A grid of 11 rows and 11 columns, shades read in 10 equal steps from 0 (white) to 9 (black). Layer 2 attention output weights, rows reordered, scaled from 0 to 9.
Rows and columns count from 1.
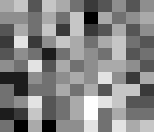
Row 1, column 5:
3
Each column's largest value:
8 9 7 9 7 5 9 6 5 7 7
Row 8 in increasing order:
2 2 3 3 5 5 5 5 6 7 8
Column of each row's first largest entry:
7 7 5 1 4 4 1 2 4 1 2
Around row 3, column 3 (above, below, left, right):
5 7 3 2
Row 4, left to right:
7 1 7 4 2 3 5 3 2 5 6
